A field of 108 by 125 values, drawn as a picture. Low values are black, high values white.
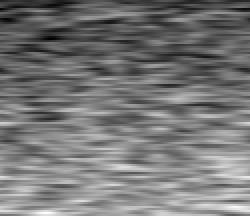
There is an overall slope up to the bottom. The histogram is bell-shaped. Streaks run across, left to right.
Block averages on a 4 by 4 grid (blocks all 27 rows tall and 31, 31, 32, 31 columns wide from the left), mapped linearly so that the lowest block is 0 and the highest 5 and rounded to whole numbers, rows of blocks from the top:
0111
2222
3434
4445
